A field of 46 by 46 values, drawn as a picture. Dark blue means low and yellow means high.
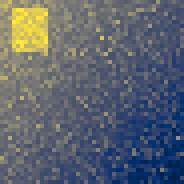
No regular stripes run through it. The field climbs toward the top left. The halves do not mirror each other. In the top left lies a patch that is higher than the rest.
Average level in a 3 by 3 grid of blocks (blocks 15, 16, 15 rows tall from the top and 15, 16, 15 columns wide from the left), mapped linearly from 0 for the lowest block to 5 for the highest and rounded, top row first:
532 | 321 | 210
